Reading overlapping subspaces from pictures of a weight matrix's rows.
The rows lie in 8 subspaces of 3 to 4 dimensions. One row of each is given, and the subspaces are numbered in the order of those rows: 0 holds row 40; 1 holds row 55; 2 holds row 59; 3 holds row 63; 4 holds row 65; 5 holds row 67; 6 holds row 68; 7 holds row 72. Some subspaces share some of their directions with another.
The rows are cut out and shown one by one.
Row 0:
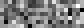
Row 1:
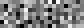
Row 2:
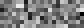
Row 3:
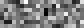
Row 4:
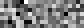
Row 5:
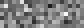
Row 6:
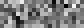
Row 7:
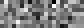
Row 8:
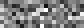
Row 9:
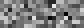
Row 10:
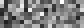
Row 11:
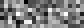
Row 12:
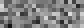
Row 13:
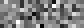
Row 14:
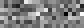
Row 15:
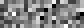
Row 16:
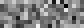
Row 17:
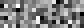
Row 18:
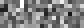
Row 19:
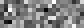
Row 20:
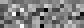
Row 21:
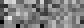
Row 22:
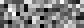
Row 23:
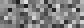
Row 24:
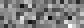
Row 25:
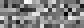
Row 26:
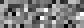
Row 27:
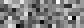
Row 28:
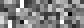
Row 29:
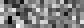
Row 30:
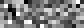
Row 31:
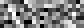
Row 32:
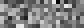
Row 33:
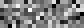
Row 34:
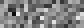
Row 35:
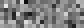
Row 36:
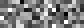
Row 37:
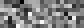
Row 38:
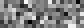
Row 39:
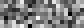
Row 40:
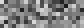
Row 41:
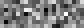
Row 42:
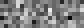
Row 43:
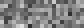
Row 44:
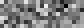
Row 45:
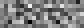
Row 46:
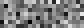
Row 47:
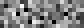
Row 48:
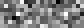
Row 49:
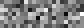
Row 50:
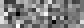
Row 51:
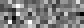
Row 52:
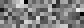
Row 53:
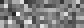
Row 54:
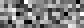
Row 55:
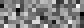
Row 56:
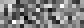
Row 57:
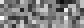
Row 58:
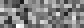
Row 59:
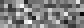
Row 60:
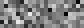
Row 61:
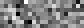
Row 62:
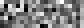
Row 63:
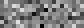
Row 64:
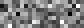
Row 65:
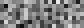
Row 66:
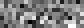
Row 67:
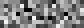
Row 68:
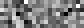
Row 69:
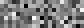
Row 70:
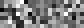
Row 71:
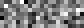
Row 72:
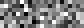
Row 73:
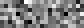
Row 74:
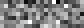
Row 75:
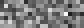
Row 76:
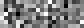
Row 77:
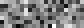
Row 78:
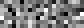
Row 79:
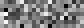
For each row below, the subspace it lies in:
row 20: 3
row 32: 0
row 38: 2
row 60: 0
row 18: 1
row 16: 0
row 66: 2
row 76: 4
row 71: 7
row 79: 4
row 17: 1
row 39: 6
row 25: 3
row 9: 5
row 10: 1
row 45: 2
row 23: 5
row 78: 7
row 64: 1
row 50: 4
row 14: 3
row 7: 3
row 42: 2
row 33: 1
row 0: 6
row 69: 5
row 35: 2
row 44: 0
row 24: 2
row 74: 0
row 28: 1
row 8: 3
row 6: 0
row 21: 4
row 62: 1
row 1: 4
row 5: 7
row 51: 7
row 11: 4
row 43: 6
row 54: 2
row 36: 5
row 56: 2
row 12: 1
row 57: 0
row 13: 3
